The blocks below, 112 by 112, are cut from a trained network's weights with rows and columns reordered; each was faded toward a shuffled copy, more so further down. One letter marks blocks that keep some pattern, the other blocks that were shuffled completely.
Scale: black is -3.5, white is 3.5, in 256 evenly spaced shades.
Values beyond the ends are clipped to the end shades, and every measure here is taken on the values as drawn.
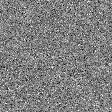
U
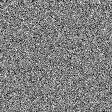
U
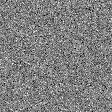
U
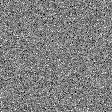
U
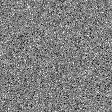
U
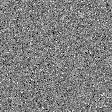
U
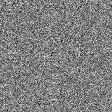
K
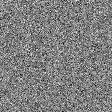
U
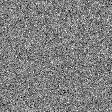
U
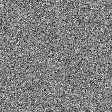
U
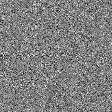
K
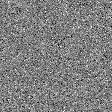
U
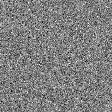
K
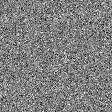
U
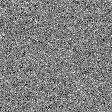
U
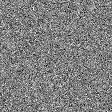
U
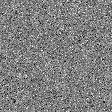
U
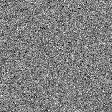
K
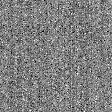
K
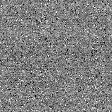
K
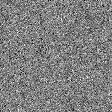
K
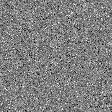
U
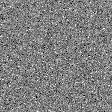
U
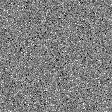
U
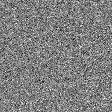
U
